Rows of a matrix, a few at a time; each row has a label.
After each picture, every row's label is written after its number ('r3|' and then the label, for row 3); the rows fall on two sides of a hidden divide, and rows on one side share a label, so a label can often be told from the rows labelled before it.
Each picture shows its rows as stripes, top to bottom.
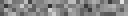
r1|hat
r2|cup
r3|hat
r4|hat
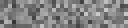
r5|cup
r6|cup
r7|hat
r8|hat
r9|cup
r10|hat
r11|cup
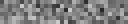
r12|hat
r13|cup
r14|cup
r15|cup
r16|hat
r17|hat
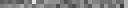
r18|hat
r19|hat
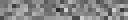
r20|cup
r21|cup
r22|hat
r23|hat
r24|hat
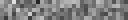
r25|hat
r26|hat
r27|hat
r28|cup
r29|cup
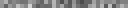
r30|hat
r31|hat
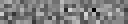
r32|hat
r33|cup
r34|cup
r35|cup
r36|cup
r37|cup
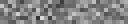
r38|hat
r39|cup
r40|cup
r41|hat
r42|hat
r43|cup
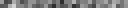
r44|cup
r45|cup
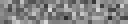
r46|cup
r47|hat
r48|hat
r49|hat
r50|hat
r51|hat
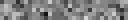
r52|hat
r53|hat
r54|hat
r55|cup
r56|cup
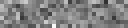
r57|hat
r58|cup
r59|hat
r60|hat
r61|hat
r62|hat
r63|hat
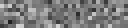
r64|cup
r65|cup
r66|cup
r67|hat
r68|cup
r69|cup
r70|cup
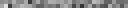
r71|hat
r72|cup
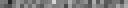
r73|hat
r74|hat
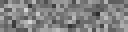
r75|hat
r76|cup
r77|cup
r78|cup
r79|cup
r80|cup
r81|cup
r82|hat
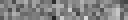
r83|cup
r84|hat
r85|cup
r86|cup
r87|cup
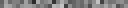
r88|cup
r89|hat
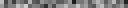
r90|cup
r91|cup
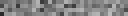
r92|cup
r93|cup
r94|cup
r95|hat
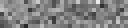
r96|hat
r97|cup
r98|hat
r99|hat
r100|cup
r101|cup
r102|hat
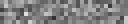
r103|cup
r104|hat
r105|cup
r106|hat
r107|cup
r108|hat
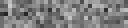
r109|hat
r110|hat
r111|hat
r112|cup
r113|hat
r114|hat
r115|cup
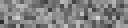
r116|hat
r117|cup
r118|cup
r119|hat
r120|hat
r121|cup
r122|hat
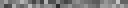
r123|cup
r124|cup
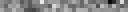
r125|hat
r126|hat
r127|hat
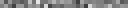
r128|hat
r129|cup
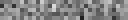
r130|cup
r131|hat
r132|hat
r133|cup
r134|hat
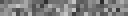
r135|cup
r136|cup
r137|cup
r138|cup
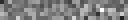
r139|cup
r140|hat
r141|hat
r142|cup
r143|hat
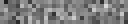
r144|cup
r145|cup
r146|hat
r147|cup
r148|cup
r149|cup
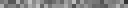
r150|cup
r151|cup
